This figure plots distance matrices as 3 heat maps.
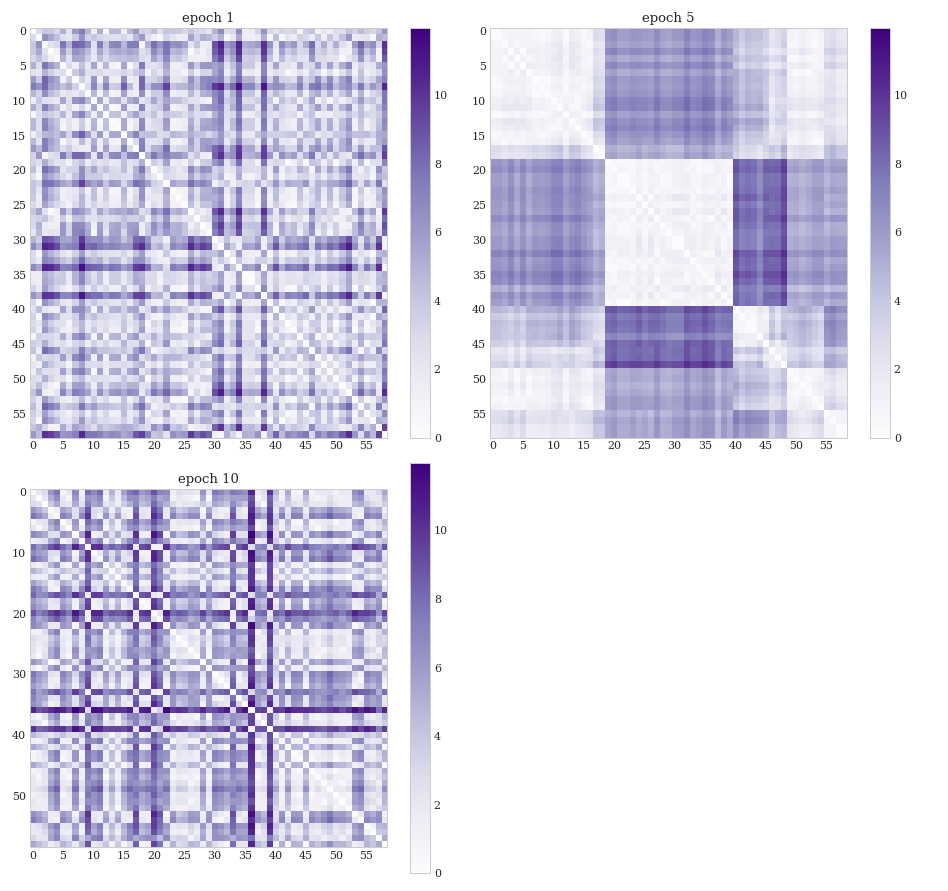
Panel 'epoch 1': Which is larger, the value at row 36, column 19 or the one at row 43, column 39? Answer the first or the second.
the first
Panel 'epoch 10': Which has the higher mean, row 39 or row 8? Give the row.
39
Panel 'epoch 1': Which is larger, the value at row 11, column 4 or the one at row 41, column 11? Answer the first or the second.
the first
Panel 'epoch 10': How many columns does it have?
59
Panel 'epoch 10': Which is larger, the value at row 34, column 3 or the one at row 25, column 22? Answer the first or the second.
the second
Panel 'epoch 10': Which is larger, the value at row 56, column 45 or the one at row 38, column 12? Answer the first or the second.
the first
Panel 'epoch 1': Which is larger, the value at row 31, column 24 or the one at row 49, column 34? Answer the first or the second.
the second
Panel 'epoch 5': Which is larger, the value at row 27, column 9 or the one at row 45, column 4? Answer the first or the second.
the first
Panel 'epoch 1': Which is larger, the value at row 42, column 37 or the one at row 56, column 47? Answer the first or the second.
the second
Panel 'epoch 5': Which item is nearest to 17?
18
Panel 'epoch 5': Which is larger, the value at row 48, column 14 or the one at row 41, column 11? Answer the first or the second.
the second
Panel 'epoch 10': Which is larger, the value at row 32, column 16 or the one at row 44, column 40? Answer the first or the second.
the second
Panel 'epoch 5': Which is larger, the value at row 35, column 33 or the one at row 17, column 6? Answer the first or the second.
the second
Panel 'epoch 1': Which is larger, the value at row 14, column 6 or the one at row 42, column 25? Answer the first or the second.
the first
